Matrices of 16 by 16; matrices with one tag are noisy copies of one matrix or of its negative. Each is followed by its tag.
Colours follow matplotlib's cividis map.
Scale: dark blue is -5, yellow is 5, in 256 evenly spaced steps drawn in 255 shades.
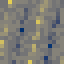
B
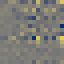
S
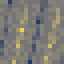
B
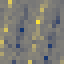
B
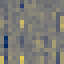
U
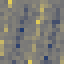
B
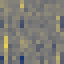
U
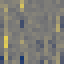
U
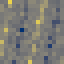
B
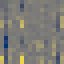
U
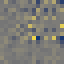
S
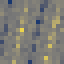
B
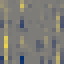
U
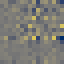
S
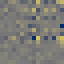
S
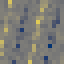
B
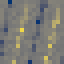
B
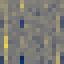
U
